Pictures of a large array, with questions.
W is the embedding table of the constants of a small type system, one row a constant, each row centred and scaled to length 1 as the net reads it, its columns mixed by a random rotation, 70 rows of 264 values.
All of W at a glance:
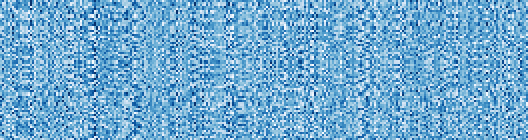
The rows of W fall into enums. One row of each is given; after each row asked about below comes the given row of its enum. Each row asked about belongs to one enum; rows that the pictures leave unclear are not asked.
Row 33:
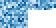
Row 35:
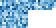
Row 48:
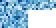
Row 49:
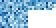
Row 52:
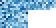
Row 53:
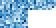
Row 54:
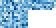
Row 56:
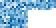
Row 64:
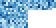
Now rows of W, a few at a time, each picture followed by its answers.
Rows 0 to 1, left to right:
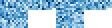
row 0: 64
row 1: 52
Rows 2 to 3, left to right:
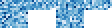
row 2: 52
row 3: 53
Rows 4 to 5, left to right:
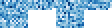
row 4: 64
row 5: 54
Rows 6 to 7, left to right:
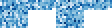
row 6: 35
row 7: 56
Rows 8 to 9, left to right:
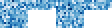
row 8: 56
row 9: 35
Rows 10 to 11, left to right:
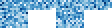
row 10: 52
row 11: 64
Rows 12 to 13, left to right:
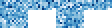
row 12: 64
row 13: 56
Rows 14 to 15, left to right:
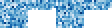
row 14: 56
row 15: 35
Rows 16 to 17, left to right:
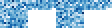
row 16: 56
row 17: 52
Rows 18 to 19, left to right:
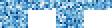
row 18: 48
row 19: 56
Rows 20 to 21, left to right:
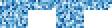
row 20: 35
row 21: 49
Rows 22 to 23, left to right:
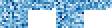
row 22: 54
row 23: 52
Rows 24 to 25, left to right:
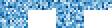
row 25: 49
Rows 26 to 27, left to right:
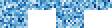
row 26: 33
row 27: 64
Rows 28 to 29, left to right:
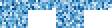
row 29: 49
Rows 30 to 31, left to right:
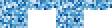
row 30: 33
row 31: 33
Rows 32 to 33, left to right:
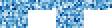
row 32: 35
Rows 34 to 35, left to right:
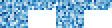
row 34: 49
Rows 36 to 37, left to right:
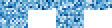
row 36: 64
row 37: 33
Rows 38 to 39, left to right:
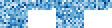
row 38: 56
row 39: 64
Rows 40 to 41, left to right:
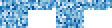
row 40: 35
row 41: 56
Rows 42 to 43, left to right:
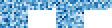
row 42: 49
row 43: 52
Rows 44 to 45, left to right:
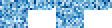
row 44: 53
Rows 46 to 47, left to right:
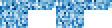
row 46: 35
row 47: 35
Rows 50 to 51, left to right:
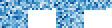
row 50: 48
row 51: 52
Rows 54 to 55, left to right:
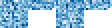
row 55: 53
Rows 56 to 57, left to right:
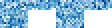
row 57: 64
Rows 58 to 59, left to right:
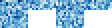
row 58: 48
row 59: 35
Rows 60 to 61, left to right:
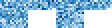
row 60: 64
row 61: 52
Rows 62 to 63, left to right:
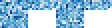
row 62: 48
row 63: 53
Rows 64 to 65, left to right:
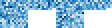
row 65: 52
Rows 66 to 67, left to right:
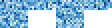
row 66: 49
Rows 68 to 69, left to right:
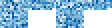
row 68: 54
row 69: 56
